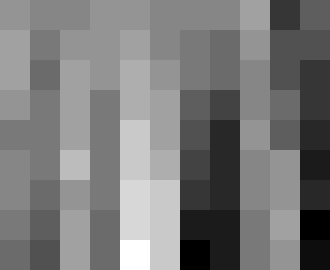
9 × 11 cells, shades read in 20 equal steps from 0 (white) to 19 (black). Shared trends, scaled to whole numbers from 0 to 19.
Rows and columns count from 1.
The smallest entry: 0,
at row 9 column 5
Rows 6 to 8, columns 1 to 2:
9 10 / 9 11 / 10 12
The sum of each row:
103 104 105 109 113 108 109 117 118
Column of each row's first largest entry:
10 10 11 11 8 11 8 11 7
